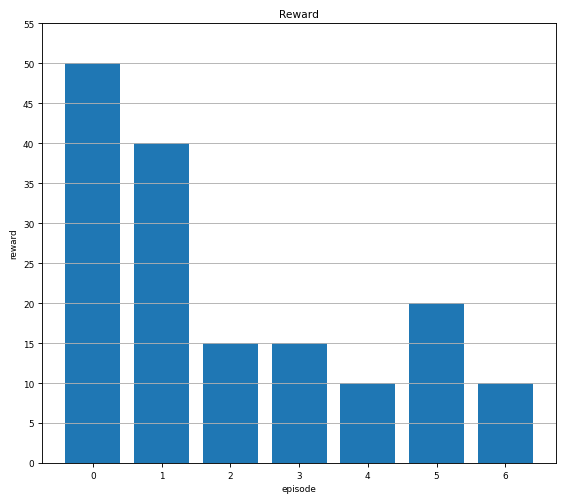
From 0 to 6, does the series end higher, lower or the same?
lower
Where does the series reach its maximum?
0
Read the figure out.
Title: Reward
x-axis: episode, ticks 0 1 2 3 4 5 6
y-axis: reward, ticks 0 5 10 15 20 25 30 35 40 45 50 55
Values:
50 40 15 15 10 20 10
